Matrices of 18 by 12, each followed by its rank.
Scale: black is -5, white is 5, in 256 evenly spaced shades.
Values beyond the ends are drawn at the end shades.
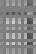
one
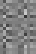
two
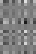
one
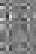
two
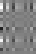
one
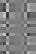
one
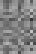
two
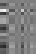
one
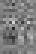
two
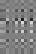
one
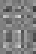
two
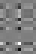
one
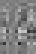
two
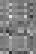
two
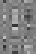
two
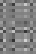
one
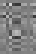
two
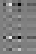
one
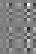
one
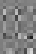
two
